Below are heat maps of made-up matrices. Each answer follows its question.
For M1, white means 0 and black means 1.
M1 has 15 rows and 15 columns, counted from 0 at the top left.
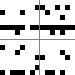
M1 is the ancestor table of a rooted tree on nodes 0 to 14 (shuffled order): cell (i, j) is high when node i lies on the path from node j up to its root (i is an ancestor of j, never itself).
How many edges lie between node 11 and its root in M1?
2
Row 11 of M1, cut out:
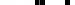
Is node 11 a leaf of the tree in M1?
no
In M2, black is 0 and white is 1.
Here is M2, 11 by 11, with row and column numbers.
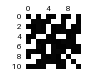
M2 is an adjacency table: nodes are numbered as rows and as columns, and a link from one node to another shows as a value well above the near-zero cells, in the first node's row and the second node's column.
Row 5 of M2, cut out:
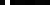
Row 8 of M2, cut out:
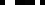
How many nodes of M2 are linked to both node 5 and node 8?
2
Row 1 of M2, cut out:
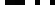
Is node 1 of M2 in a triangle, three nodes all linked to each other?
yes
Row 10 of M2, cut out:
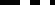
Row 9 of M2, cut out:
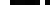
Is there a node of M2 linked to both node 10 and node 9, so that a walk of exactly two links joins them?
yes
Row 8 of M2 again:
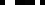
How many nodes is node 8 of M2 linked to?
5
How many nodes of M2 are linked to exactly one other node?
0
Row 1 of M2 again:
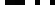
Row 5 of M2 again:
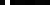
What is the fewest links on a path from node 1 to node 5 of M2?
1
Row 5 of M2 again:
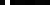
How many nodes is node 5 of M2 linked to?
2
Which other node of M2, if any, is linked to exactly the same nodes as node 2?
node 7
